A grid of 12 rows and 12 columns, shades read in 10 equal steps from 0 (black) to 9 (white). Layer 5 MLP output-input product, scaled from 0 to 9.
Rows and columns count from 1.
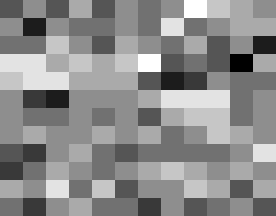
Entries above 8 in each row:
1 0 0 1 0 0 0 0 0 0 0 0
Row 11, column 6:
3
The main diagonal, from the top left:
3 1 7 7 6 5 3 4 4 5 3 3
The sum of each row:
61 57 53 67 60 62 59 65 52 61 65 47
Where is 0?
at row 4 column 11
